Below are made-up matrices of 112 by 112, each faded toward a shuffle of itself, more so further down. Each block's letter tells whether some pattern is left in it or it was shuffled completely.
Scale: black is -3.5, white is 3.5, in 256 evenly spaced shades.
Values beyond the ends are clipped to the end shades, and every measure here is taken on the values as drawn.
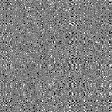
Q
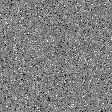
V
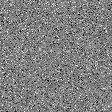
V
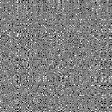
Q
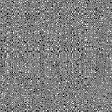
Q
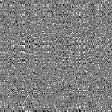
Q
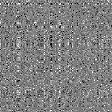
Q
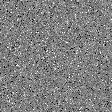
V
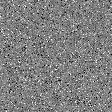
V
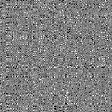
Q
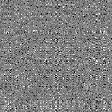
Q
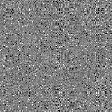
Q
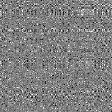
Q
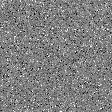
V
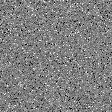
V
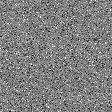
V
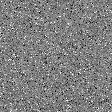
V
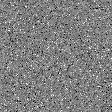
V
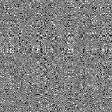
Q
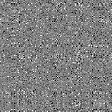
Q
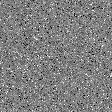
V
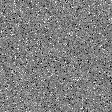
V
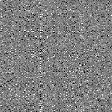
Q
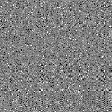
Q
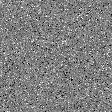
V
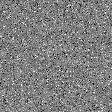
V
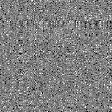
Q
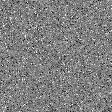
V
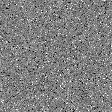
V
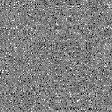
Q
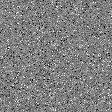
V
